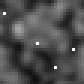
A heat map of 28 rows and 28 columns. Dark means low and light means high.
Four lone cells stand out, each far higher than its neighbours. The halves do not mirror each other. No single row or column stands out from its neighbours. The bottom middle is the ninth with the lowest average. On average the colour sits 30% of the way up the scale.
